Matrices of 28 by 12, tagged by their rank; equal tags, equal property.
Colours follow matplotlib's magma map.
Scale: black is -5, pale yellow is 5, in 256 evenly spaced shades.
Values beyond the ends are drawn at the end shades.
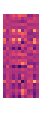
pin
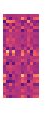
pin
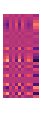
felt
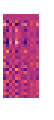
pin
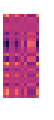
felt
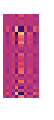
felt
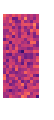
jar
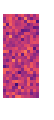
jar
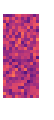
jar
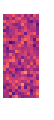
jar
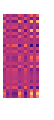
felt
